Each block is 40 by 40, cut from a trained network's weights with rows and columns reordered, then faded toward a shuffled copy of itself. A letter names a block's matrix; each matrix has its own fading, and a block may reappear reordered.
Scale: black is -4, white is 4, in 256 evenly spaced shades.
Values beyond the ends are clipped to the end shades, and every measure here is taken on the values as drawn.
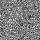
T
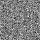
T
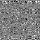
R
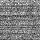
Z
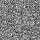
T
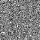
T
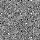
T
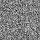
T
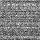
Z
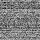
Z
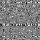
R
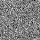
T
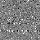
R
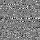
R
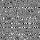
R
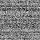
Z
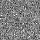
T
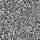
T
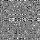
R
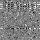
R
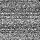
Z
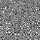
R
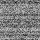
Z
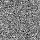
T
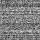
Z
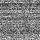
Z
